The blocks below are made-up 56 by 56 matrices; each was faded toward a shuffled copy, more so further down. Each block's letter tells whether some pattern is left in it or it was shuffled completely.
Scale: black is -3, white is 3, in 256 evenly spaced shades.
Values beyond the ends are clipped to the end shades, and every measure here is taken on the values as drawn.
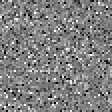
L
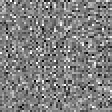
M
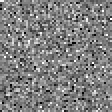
L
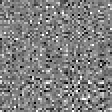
M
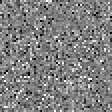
L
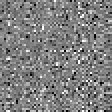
M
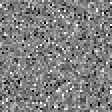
L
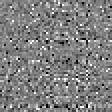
M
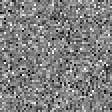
L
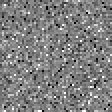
L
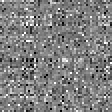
M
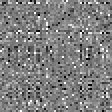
M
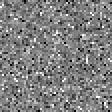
L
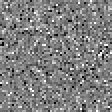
L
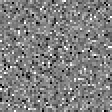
L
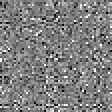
M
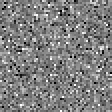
L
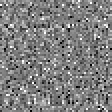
M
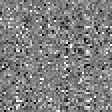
M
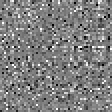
M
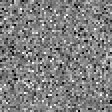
L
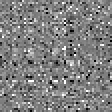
M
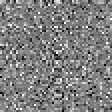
M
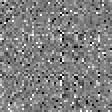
M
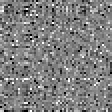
M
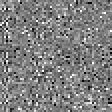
M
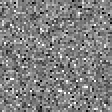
L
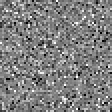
L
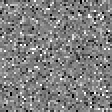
L
